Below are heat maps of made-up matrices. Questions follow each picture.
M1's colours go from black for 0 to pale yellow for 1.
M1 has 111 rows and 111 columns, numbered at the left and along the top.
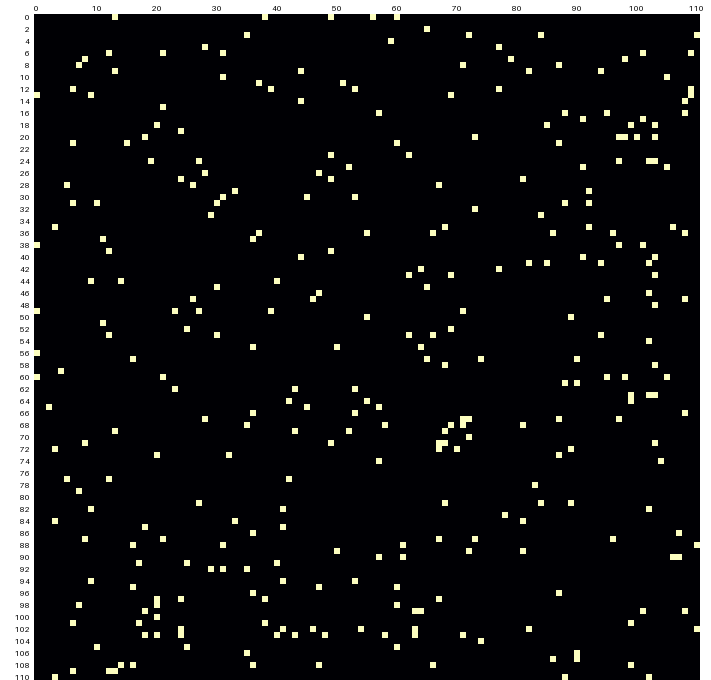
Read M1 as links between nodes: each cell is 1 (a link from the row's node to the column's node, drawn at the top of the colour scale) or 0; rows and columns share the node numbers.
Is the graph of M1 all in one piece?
no
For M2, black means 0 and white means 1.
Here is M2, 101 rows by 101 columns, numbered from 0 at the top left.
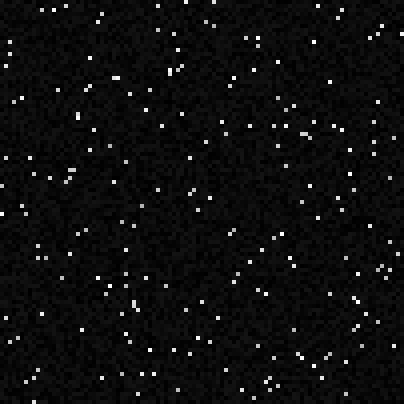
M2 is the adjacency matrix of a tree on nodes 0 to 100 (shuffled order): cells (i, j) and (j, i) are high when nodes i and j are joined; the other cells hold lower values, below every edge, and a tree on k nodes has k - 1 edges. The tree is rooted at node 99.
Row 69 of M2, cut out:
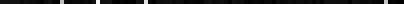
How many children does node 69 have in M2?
3
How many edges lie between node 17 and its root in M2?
2
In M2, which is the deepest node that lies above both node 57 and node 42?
17
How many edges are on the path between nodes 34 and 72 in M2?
4
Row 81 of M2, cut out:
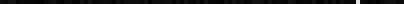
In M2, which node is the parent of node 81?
89
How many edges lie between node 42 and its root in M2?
3
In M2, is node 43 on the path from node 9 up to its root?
yes
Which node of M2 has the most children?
31
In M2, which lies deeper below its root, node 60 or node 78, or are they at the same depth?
node 78
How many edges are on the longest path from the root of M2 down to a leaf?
61
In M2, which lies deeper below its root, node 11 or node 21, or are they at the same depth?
node 11
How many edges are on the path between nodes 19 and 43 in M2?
7
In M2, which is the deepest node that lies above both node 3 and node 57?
94
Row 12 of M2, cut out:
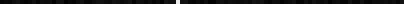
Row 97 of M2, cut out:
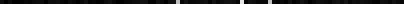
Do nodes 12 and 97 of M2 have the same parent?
yes
